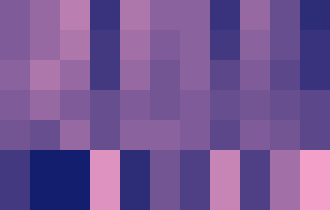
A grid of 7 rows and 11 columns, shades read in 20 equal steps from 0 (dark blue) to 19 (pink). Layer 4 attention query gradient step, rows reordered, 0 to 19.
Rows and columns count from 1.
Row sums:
93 92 91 90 91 87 87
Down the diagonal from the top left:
9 11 11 7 10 8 5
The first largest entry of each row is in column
3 3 2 2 3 11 11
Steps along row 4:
up down down up down up down up down down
